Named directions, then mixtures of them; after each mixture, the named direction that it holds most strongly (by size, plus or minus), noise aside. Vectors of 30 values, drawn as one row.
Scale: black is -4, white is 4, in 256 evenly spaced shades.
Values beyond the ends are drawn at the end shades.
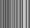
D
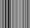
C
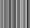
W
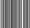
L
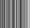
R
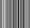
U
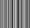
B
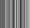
R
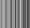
R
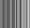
R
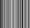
L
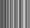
D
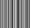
B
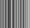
C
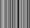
B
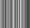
R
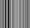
C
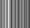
C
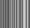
D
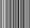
U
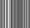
C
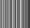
R
